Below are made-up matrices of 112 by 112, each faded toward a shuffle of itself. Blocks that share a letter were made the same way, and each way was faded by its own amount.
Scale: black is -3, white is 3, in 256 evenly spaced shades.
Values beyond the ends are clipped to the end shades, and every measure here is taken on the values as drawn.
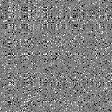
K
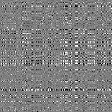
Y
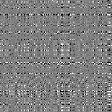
Y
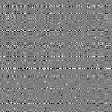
Y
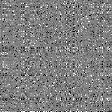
K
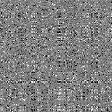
K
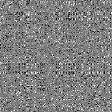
K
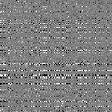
Y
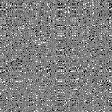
K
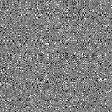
K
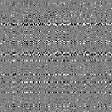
Y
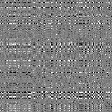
Y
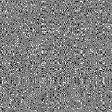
K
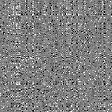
K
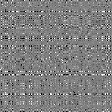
Y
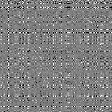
Y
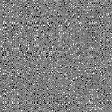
K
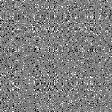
K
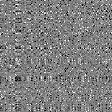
K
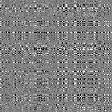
Y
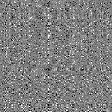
K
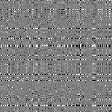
Y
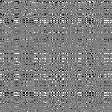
Y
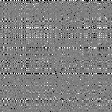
Y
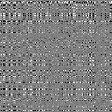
Y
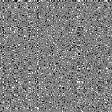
K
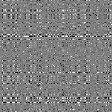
Y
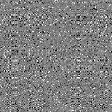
K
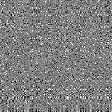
K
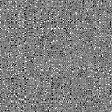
K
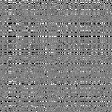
Y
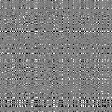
Y
